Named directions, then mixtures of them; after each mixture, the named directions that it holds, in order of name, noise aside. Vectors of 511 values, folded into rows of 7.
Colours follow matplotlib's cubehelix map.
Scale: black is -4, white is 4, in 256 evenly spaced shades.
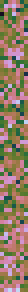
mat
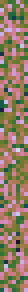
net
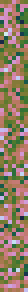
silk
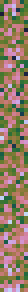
mat, silk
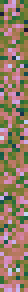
mat, silk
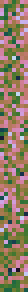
mat, silk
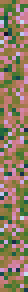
silk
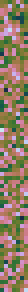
net, silk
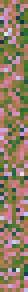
silk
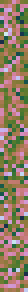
silk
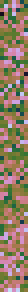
mat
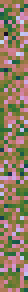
mat, silk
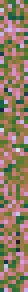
net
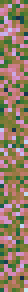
net, silk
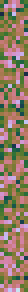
mat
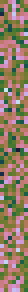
mat, net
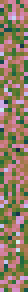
net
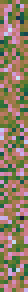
net, silk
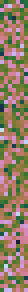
mat, net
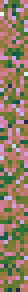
mat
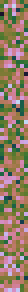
mat
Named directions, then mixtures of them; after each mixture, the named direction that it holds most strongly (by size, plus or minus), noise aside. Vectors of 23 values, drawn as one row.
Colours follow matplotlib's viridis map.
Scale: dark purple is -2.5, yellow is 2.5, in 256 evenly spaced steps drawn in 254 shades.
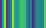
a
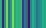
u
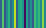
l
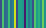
l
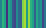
u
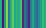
u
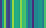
a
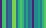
a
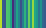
a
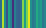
u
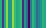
u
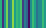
u
